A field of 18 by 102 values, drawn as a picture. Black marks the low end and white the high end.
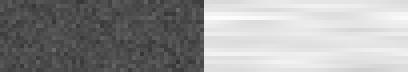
The table splits into one row of 2 panels. Panel 1,1: low, fine-grained, faint in contrast. Panel 1,2: very high, streaked across, faint in contrast.
